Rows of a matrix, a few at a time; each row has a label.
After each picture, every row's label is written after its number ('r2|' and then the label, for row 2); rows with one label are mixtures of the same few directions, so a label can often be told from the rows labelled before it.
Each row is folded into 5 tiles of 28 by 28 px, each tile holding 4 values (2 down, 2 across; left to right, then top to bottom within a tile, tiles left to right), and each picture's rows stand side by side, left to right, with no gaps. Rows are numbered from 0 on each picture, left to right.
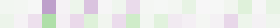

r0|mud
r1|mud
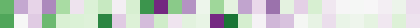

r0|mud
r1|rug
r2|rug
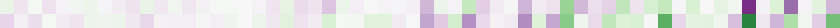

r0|rug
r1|rug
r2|mud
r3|mud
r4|mud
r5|mud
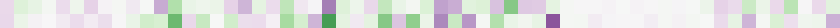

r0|mud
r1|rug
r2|mud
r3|mud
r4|mud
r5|mud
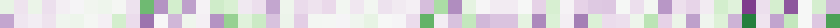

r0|rug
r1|rug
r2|mud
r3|rug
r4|mud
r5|mud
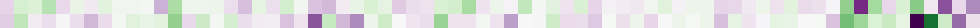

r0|mud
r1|rug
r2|rug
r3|mud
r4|rug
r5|mud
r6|rug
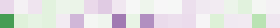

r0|rug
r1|rug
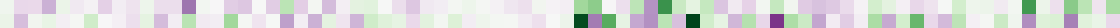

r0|mud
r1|mud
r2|rug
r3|rug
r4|mud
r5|rug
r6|rug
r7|mud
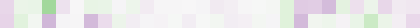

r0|mud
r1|rug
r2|mud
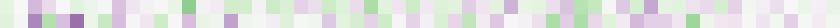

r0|rug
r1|mud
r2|mud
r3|mud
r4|mud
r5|rug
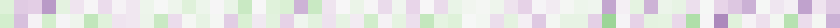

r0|mud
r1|mud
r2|rug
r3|rug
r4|mud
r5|mud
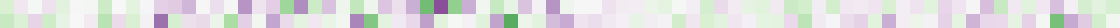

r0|mud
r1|mud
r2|rug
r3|rug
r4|rug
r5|mud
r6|mud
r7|rug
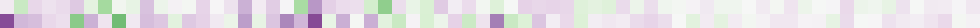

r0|rug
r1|mud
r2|rug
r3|rug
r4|mud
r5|mud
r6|mud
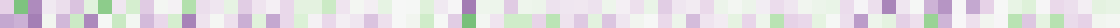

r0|rug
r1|mud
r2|mud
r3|mud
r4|mud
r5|rug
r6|mud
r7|rug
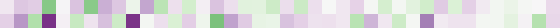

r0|mud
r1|rug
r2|rug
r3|rug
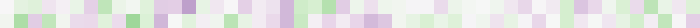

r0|mud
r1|mud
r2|mud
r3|rug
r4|mud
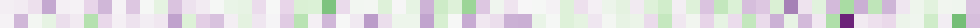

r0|mud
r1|rug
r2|mud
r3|mud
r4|mud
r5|mud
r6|rug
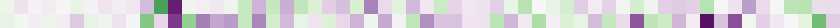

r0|rug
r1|rug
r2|mud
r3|rug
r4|rug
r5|rug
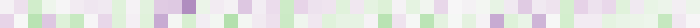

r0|rug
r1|mud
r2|mud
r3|rug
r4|mud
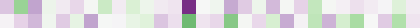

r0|rug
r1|mud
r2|rug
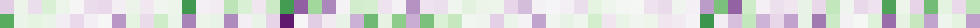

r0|rug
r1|mud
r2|rug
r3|rug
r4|rug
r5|rug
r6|mud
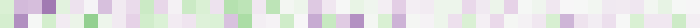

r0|mud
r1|mud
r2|rug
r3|mud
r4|rug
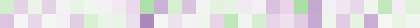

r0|rug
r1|rug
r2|rug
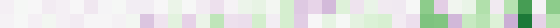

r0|mud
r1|rug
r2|mud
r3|mud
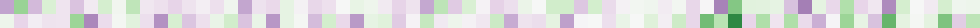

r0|rug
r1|mud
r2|rug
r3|rug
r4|rug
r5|rug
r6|mud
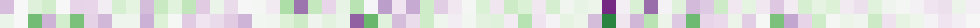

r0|rug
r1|mud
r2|rug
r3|mud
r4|mud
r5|rug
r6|rug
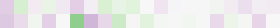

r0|rug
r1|rug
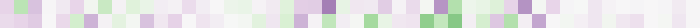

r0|rug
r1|rug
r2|mud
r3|rug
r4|rug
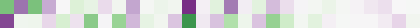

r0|rug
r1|mud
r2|rug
